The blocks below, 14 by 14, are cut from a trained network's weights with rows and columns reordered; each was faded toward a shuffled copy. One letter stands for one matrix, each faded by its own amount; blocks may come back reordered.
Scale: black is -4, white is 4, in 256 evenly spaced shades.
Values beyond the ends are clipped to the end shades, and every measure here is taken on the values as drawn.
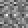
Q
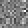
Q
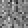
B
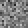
B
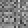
B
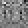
Q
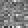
B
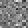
Q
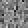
B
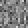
Q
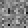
B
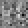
B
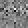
Q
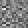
Q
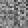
B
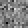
B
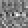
B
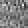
B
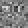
Q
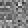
Q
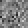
B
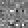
Q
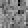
B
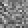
Q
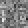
B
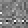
Q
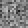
B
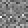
B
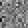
B
